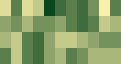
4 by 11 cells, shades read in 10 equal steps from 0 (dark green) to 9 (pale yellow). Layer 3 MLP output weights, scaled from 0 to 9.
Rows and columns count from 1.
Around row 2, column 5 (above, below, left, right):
0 5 4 5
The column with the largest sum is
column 10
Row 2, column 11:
6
